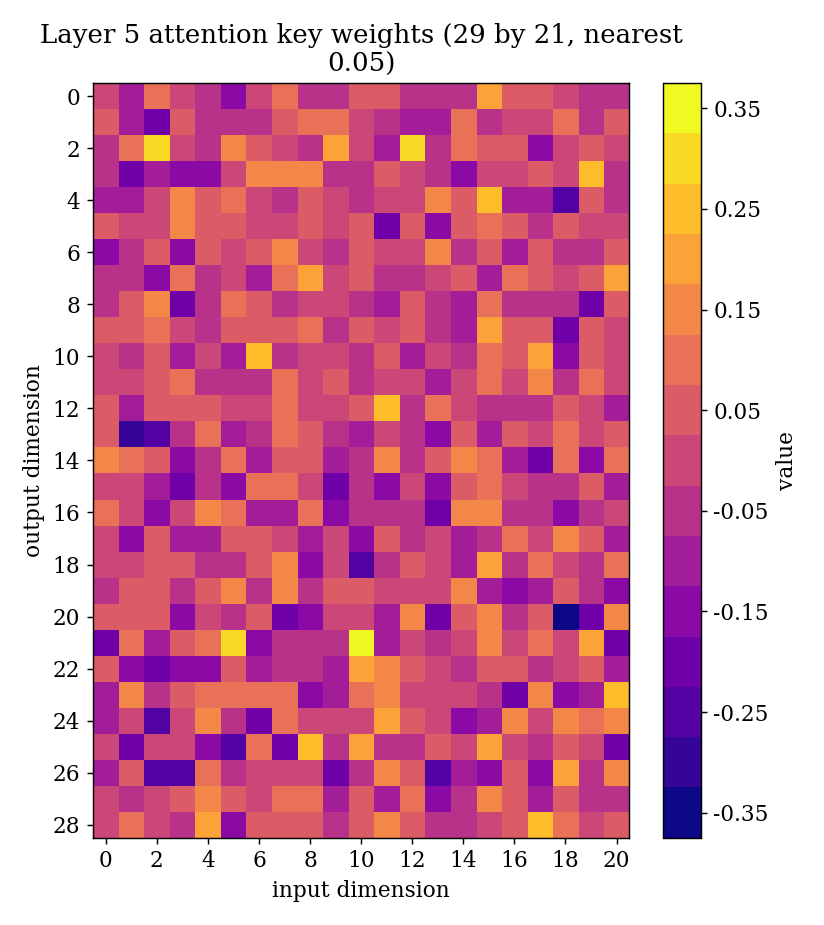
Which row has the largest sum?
2
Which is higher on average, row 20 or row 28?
row 28
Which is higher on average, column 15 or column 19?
column 15
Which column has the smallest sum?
13
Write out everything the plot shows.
Title: Layer 5 attention key weights (29 by 21, nearest 0.05)
x-axis: input dimension, ticks 0 2 4 6 8 10 12 14 16 18 20
y-axis: output dimension, ticks 0 2 4 6 8 10 12 14 16 18 20 22 24 26 28 (0 at the top)
Colour bar: value, ticks -0.35 -0.25 -0.15 -0.05 0.05 0.15 0.25 0.35
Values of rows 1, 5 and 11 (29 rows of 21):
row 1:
0.05 -0.1 -0.2 0.05 -0.05 -0.05 -0.05 0.05 0.1 0.1 0 -0.05 -0.1 -0.1 0.1 -0.05 0 0 0.1 -0.05 0.05
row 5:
0.05 0 0 0.15 0.05 0.05 0 0 0.05 0 0.05 -0.2 0.05 -0.15 0.05 0.1 0.05 -0.05 0.05 0 0
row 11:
0 0 0.05 0.1 -0.05 -0.05 -0.05 0.1 0 0.05 -0.05 0 0 -0.1 0 0.1 0 0.15 -0.05 0.1 0
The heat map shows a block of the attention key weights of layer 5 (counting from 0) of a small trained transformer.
